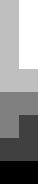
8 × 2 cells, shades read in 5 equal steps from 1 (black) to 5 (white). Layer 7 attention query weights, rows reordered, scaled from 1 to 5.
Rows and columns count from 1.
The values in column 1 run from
1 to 4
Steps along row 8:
same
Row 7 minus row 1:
-2 -3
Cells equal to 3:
3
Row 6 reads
3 2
